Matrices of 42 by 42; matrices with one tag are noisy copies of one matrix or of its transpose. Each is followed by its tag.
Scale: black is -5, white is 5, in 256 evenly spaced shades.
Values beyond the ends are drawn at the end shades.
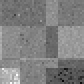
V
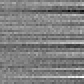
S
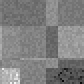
V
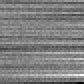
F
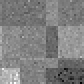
V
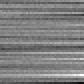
F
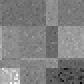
V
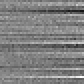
S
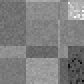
V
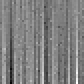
S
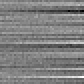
S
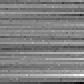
F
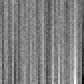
F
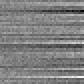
S
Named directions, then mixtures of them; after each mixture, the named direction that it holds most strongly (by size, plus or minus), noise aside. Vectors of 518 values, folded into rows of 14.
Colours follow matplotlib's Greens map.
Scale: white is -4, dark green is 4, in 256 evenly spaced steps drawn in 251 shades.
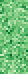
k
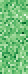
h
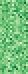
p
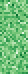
h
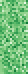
p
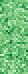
k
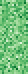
p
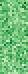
k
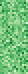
p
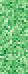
k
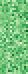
p
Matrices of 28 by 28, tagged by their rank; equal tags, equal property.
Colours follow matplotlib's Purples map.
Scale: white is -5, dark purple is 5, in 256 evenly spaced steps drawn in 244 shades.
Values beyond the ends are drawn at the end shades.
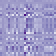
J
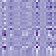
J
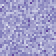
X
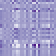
J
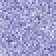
X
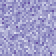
X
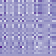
J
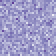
X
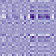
J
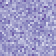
X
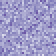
X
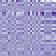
J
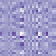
J
